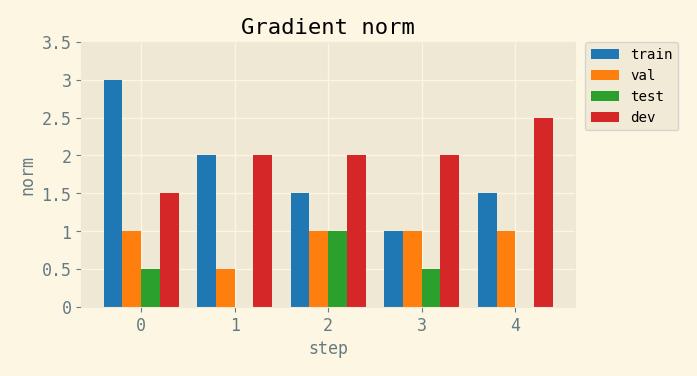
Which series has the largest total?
dev
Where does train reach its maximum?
0
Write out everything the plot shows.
Title: Gradient norm
x-axis: step, ticks 0 1 2 3 4
y-axis: norm, ticks 0 0.5 1 1.5 2 2.5 3 3.5
Legend: train, val, test, dev
Values:
train: 3 2 1.5 1 1.5
val: 1 0.5 1 1 1
test: 0.5 0 1 0.5 0
dev: 1.5 2 2 2 2.5
